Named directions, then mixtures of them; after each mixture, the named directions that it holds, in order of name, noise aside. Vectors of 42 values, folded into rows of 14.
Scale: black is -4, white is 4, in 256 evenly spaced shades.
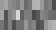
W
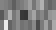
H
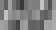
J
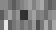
H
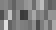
H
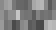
J, W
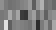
H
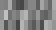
H, J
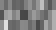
H, J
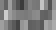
J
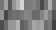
J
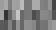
J, W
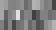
W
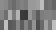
H, W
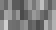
H, J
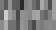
J, W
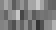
H, W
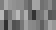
H, W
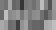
J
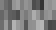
J, W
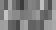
J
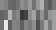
H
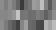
J, W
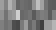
J, W
